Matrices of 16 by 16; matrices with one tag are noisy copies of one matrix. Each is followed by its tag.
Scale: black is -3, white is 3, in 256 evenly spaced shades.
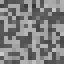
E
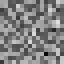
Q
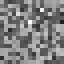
E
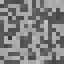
E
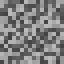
Q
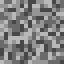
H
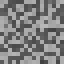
Q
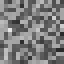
H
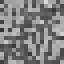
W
